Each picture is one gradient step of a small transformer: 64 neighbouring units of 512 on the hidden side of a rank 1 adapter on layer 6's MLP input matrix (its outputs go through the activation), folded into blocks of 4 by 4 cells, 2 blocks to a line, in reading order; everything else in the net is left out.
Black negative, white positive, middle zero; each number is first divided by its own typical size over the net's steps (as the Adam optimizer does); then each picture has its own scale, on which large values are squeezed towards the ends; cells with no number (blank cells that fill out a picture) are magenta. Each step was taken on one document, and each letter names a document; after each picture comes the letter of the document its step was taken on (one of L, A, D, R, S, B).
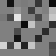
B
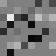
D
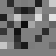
B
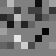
B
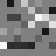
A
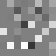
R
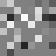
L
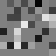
R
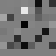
B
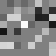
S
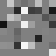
S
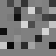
A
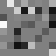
S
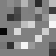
R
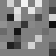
S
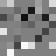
L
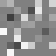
L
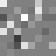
L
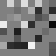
S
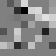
A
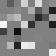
S
